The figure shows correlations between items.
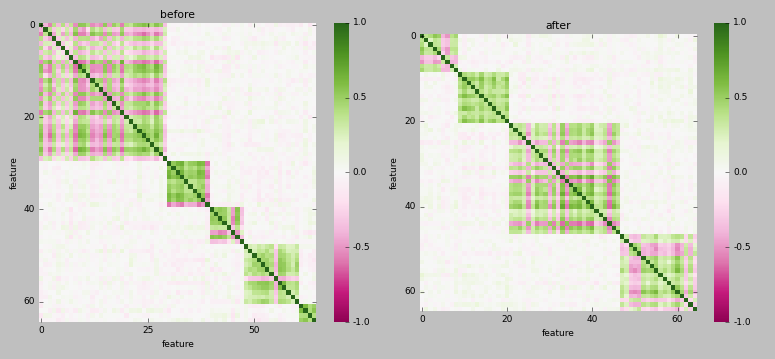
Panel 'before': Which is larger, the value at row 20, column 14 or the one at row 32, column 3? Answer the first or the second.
the second
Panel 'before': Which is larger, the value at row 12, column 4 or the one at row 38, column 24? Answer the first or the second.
the first
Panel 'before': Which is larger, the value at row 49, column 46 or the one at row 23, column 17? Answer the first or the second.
the second
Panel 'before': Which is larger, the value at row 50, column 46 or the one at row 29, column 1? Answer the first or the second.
the second
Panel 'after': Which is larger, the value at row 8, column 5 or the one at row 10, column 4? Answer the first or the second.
the second
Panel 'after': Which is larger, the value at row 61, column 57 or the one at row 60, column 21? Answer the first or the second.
the first
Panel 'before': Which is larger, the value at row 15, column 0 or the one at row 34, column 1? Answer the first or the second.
the first
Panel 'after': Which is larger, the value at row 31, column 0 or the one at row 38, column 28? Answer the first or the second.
the second
